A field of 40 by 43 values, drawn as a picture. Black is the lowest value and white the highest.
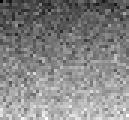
No row or column stands out. The texture is fine-grained noise. Values rise toward the bottom.
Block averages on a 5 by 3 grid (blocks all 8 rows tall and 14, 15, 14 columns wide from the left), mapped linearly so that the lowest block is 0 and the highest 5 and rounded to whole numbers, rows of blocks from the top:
000 | 112 | 233 | 344 | 555
